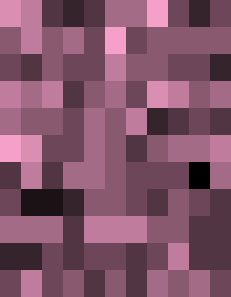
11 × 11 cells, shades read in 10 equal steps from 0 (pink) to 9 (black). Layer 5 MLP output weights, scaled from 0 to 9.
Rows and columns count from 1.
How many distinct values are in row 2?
5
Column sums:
41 40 52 57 46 35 49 43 44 57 53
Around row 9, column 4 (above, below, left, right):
7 6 3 2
